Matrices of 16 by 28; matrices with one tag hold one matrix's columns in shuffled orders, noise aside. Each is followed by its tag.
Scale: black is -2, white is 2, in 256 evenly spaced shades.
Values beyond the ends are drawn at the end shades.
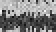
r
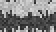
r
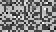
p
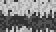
r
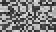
p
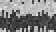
r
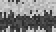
r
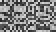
p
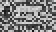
p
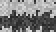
r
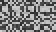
p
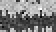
r
